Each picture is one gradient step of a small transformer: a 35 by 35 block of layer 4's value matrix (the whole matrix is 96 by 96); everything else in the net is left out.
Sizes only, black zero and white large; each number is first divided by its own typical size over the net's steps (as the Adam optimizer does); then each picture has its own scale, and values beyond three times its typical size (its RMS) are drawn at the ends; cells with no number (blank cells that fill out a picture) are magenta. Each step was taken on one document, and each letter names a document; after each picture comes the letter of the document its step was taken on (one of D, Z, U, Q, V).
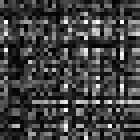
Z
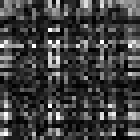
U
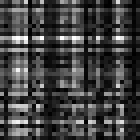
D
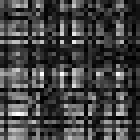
D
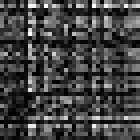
Z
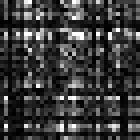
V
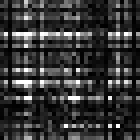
V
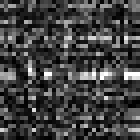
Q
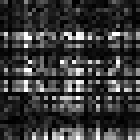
V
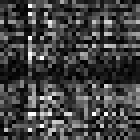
Z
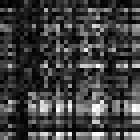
U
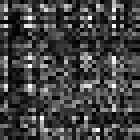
Z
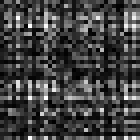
U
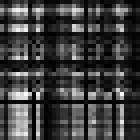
D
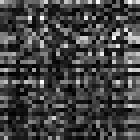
Q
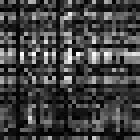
Q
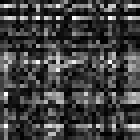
U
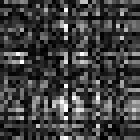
Q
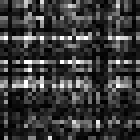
V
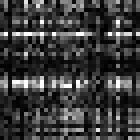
V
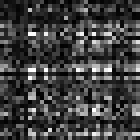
Q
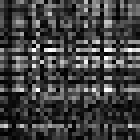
Z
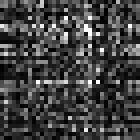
Q
